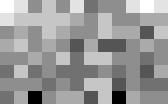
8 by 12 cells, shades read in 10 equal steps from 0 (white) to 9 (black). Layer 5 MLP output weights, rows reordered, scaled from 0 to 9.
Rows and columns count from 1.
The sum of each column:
26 21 35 26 27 32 31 24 41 27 32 26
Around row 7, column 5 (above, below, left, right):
5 3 5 5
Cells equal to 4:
32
